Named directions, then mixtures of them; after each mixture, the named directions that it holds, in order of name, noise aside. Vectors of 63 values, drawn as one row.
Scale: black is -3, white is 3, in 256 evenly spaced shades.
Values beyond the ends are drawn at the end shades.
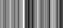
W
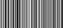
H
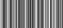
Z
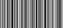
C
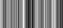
W, Z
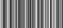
Z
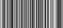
C, Z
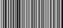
H, Z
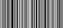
C, H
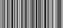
C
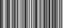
Z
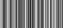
Z
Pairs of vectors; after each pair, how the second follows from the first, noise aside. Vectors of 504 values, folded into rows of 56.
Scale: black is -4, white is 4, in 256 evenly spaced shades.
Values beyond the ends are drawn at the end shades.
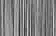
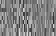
sign-scrambled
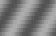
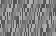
sign-scrambled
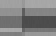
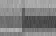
copied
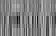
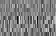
sign-scrambled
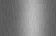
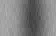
negated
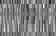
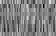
negated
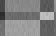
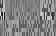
sign-scrambled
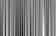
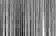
copied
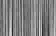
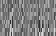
sign-scrambled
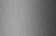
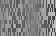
sign-scrambled
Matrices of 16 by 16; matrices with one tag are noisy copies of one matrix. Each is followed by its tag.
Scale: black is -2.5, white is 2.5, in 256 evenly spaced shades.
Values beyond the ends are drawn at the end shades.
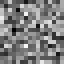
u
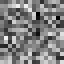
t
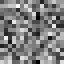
t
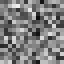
t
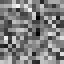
t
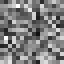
t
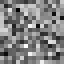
u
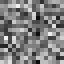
t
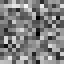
t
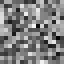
u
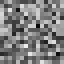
u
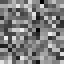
t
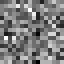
t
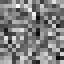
t
